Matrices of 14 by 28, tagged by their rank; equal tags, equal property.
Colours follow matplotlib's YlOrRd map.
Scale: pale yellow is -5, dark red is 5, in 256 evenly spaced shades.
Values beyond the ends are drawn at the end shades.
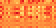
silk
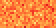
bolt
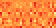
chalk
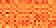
chalk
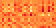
chalk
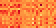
chalk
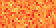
bolt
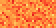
bolt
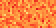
bolt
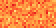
bolt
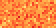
bolt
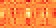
silk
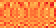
silk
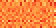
chalk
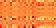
silk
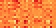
chalk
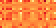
silk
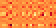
silk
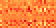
chalk
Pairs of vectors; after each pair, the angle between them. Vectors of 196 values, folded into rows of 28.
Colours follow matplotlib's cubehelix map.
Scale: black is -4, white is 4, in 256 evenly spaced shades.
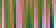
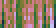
nearly opposite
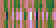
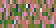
orthogonal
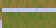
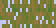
orthogonal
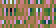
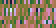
nearly opposite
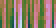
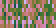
partly opposed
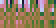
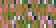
orthogonal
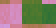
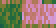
nearly opposite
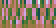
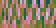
nearly opposite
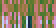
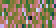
partly aligned
